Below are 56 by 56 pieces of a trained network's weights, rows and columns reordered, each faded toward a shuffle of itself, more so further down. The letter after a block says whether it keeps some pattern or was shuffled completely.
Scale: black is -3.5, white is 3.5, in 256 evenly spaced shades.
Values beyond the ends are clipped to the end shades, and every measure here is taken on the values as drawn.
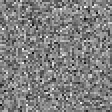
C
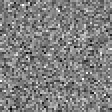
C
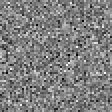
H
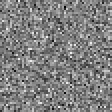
C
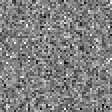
H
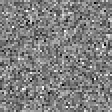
C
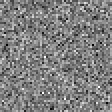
C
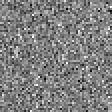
C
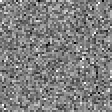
C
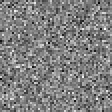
C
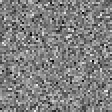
C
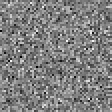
H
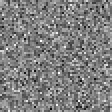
C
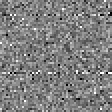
H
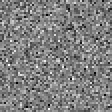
C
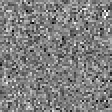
H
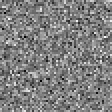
C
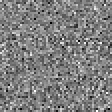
H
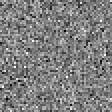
C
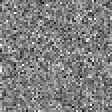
H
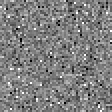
C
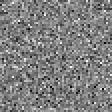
C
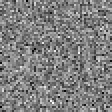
H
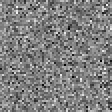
C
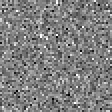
C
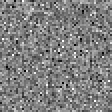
C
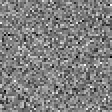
H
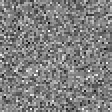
H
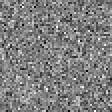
C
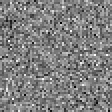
C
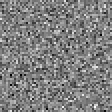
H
